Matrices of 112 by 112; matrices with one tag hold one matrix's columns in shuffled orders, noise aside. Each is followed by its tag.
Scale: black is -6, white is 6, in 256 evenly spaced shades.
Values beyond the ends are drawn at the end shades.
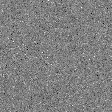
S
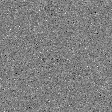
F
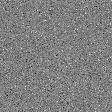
F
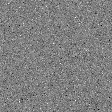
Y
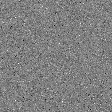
Y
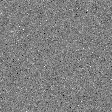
F
